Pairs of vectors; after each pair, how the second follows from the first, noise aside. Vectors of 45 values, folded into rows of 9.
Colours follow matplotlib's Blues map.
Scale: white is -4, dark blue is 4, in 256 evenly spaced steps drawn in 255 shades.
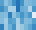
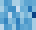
negated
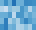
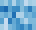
negated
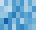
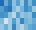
negated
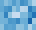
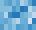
negated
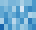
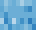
partly zeroed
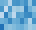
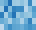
negated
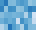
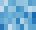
negated
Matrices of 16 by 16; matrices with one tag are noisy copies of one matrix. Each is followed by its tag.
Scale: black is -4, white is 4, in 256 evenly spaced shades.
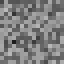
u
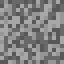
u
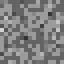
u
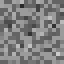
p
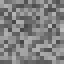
p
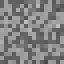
u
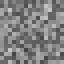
u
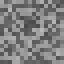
p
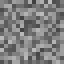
p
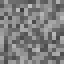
u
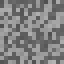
u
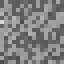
u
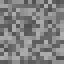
p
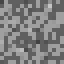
u
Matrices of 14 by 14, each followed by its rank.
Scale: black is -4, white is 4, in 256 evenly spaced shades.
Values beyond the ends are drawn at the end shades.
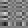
one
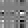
one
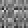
two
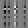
one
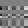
one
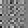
two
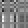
one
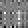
two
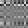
one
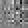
two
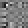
two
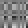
one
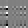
one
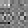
two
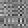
two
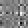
two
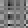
one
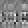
two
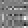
two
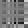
one
